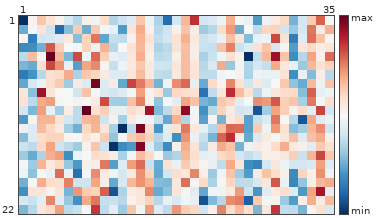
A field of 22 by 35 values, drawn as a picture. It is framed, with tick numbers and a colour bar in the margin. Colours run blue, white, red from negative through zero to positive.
Upright stripes repeat 7 times across the table. There is no overall slope. An odd patch, calmer than its surroundings, sits in the top middle. The top middle is the smoothest part. No row or column stands out. The values follow a bell shape. No seam splits the table. On average the colour sits 50% of the way up the scale.
